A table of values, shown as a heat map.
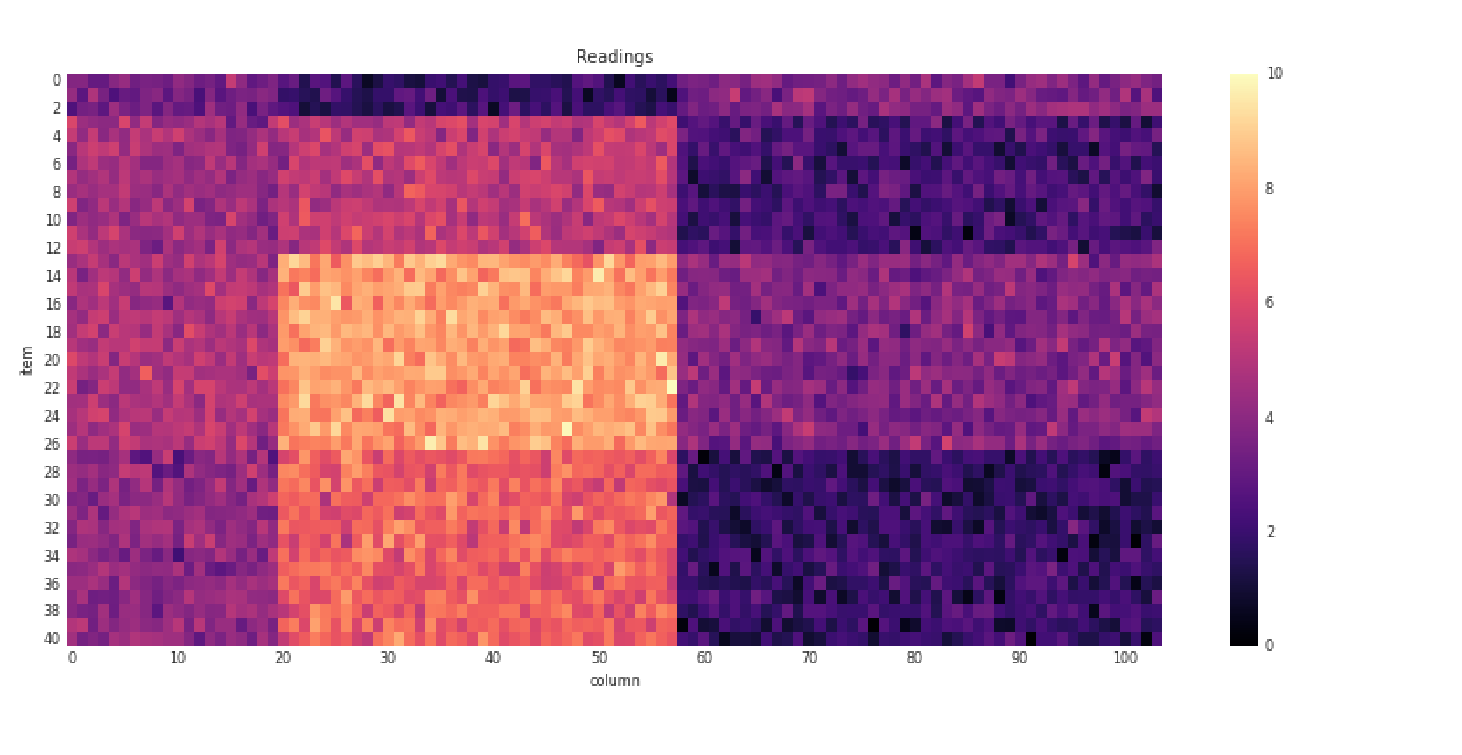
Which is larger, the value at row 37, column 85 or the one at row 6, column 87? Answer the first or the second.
the second
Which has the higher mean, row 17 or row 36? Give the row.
17
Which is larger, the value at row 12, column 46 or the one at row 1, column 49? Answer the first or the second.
the first
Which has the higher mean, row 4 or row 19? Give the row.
19
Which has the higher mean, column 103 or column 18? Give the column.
18
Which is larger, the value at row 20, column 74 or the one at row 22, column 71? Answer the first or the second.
the second
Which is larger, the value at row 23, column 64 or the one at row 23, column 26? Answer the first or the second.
the second
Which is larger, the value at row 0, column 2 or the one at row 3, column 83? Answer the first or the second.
the first
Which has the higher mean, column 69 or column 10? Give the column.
10
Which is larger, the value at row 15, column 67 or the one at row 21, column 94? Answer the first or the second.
the first
